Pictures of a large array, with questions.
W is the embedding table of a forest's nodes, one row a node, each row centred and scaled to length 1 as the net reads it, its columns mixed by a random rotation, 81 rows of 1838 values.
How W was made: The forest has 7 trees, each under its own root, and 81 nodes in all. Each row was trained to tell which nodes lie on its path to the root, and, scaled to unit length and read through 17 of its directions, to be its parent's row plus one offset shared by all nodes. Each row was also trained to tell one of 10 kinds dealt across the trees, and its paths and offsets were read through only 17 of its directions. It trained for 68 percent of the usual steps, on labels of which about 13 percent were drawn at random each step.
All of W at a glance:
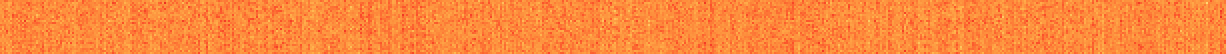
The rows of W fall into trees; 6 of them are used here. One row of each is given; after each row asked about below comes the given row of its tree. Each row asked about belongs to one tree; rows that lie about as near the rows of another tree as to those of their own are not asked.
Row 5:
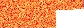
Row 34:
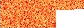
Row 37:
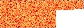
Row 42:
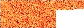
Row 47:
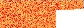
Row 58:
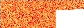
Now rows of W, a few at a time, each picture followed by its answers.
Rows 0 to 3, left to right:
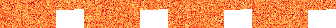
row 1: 42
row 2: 47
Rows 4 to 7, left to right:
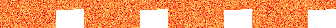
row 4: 42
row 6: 47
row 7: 34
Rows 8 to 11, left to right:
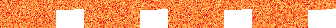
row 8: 42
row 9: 42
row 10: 42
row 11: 47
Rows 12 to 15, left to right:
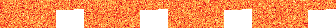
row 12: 5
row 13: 47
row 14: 47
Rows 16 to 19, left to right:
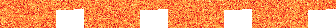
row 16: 5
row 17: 42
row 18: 5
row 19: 5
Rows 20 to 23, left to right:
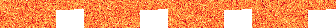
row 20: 58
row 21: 47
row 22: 37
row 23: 37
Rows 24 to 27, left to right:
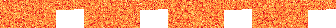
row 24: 37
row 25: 5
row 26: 37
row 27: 5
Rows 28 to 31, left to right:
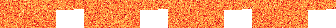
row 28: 34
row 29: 5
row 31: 42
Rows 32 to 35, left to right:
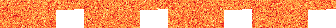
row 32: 34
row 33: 5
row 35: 34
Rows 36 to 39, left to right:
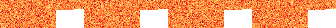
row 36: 42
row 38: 34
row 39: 47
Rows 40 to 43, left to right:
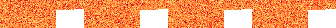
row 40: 37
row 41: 58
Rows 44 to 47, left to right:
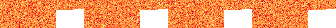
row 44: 37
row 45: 47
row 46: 34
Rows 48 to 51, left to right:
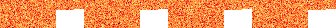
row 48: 42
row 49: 42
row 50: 47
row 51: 42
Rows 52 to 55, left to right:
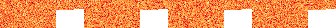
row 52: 37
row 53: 34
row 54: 37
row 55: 42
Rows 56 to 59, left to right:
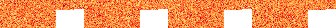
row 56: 58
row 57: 34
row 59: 37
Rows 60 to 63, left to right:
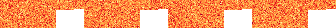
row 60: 37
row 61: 34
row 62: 47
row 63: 5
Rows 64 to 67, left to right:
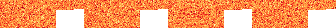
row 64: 5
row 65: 37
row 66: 5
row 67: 42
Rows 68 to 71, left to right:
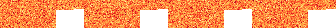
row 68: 42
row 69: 5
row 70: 5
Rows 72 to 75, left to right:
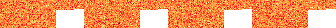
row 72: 5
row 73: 42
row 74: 37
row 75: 34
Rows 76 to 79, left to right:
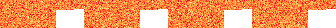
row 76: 5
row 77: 58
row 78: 37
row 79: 5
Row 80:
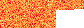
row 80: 42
